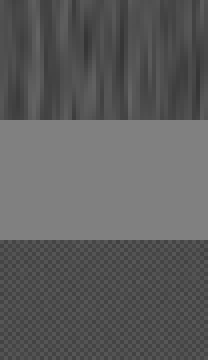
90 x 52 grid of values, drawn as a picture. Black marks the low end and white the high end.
It is made of 3 by 1 panels. Panel 1,1: low, streaked downward, faint in contrast. Panel 2,1: middling, flat. Panel 3,1: low, checkered, faint in contrast.
